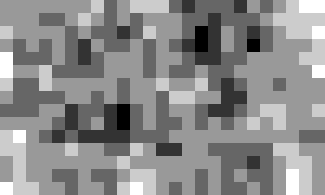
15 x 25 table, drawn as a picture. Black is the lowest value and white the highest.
There is no overall slope. Neither half mirrors the other. The top middle is the ninth with the lowest average.
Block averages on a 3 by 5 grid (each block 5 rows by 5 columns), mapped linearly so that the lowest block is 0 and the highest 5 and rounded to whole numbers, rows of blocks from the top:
3 2 3 0 5 / 3 1 3 2 4 / 4 2 3 2 4
